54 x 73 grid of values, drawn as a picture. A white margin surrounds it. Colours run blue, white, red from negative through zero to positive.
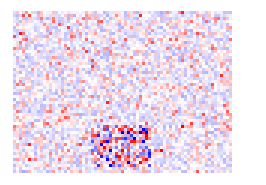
An odd patch, rougher than its surroundings, sits in the bottom middle. The grain is fine, like static. There is no overall slope. Neither half mirrors the other. Values change most from cell to cell in the bottom middle.
